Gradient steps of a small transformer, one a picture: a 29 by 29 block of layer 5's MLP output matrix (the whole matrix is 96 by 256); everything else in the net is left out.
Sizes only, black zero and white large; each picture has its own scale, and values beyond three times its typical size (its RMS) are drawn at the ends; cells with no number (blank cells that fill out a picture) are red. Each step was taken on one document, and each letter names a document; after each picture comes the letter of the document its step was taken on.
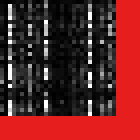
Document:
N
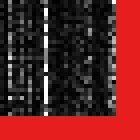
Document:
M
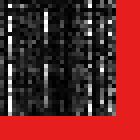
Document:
N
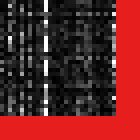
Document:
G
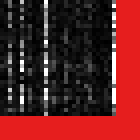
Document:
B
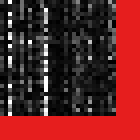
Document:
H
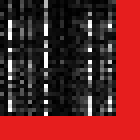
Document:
N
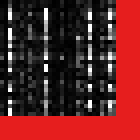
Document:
N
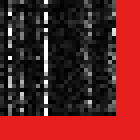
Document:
H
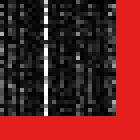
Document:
G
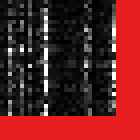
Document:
M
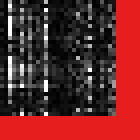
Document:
M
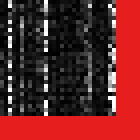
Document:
M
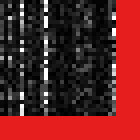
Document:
G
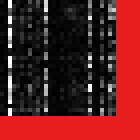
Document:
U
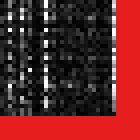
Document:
B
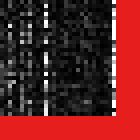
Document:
B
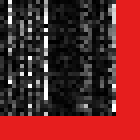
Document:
M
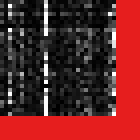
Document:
G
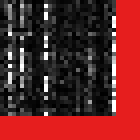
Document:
B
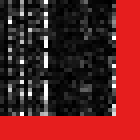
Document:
H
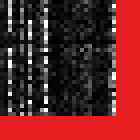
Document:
H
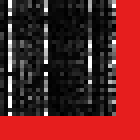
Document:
U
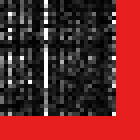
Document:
B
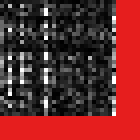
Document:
B
